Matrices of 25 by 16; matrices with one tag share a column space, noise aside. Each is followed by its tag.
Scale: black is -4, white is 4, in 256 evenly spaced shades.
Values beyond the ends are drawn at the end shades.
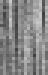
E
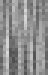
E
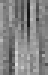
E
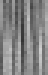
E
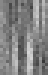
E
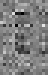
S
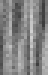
E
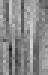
E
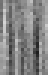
E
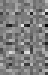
S
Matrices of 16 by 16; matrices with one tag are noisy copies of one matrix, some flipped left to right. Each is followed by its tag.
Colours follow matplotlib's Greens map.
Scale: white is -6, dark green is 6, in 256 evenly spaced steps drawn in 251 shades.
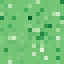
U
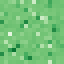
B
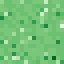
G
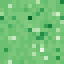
U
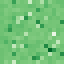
B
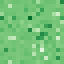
U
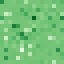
U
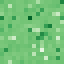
U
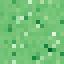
B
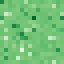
U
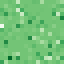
G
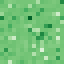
U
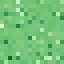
G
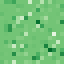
B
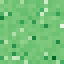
G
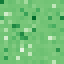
U
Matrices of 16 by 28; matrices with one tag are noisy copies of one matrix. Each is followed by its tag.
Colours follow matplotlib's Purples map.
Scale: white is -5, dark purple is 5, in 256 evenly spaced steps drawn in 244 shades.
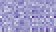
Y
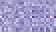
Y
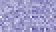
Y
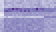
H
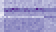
H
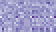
Y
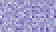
Y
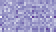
Y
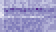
H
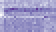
H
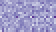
Y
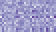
Y
